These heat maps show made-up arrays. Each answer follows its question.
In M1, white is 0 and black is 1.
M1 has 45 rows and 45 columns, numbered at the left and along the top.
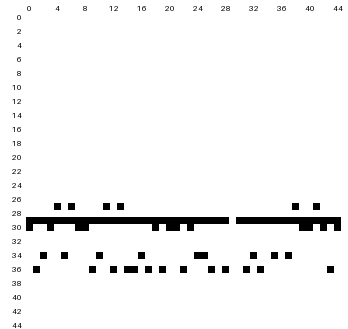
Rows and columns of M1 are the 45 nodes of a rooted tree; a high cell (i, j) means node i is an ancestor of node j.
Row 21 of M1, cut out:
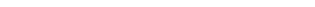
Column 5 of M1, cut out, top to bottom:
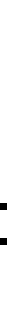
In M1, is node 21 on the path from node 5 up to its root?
no
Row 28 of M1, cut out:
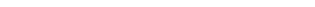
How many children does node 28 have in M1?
0
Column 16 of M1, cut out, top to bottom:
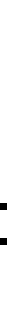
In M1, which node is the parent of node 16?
34
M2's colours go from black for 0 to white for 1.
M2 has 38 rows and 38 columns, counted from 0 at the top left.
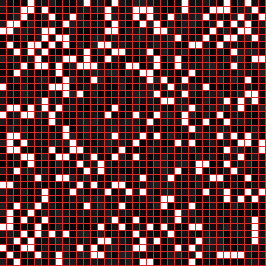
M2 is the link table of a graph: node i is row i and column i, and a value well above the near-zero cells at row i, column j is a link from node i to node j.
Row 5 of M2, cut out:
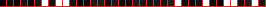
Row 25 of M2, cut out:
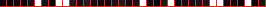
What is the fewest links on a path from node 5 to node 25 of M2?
1
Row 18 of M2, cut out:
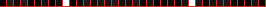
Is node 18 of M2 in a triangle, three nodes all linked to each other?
no
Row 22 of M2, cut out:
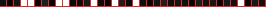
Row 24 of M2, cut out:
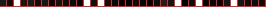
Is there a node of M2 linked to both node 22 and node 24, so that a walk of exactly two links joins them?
no
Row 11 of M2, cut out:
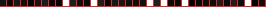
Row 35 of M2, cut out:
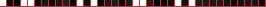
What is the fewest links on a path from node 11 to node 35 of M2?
1
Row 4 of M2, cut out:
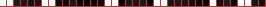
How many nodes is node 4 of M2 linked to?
11
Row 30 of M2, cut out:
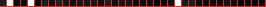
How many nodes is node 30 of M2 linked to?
3
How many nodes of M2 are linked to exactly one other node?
0
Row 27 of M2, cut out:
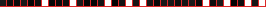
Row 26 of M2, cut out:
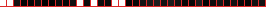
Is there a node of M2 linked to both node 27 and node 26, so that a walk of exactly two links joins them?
no
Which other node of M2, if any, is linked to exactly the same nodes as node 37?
node 10
